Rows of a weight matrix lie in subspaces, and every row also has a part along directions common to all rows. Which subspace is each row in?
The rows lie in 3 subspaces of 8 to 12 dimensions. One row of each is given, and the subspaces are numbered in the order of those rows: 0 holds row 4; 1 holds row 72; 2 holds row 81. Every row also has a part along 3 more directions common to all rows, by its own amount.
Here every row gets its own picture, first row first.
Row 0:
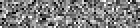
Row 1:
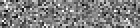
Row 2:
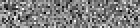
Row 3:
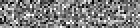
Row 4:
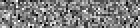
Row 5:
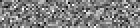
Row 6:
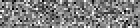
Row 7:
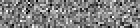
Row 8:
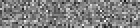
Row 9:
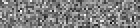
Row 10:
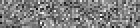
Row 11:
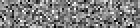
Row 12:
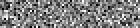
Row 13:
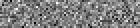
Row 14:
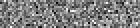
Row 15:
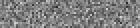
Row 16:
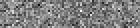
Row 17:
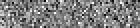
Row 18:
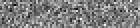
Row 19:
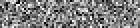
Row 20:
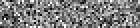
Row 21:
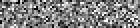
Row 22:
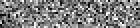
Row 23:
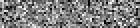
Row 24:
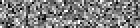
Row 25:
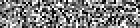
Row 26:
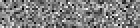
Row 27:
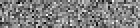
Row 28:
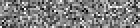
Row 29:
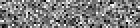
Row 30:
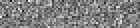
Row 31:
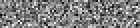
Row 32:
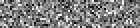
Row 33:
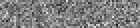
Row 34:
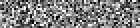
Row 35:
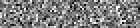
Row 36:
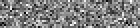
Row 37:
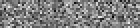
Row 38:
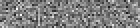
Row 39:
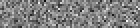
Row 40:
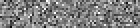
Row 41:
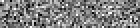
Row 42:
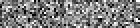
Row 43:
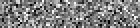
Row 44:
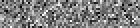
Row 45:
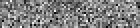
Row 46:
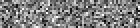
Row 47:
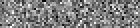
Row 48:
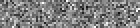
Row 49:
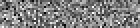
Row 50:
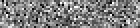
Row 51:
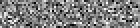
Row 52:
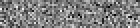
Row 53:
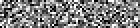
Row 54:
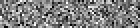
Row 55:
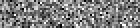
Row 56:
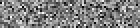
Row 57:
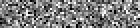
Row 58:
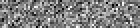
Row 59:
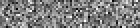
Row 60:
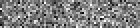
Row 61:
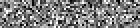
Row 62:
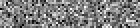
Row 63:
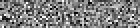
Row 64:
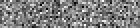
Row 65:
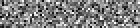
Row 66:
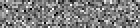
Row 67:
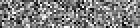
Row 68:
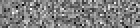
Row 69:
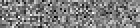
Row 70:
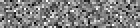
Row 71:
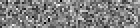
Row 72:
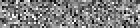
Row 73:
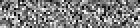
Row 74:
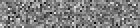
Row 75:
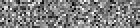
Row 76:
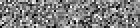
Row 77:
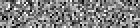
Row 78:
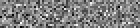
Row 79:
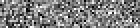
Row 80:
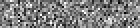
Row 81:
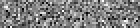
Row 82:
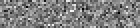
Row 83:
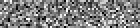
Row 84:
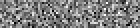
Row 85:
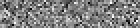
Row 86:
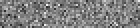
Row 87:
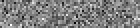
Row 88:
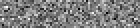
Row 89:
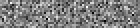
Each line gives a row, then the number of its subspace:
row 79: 1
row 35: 2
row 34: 2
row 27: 1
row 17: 0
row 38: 0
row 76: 1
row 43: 1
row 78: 1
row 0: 2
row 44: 2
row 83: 0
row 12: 1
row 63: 1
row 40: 0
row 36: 1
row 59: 1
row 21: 1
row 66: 2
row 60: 2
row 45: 2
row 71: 1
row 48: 0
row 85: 2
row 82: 0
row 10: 2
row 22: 0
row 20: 0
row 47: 2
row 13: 0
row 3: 1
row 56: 2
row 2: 1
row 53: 0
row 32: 1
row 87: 2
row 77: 1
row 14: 0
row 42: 2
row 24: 2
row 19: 1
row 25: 2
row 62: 2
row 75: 0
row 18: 1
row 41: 1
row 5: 0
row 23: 0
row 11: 1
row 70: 0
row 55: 2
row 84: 0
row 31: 0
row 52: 0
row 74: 2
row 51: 0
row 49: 0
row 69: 0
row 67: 2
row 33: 0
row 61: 2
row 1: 0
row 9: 2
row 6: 1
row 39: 2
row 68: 2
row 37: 2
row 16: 2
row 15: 0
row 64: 2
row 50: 2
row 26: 0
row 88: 0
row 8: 2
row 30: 1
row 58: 2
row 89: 1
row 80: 2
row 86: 2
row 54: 1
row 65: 0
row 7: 1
